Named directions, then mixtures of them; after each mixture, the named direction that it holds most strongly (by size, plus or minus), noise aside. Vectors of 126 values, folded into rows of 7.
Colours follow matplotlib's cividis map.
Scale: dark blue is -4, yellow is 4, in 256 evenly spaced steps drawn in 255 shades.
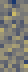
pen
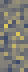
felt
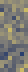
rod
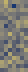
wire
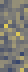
felt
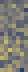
wire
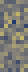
felt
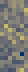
rod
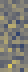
felt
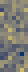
rod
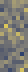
rod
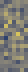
felt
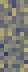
pen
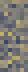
wire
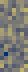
rod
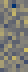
wire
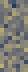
pen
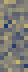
felt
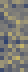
wire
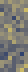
rod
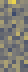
pen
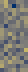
wire
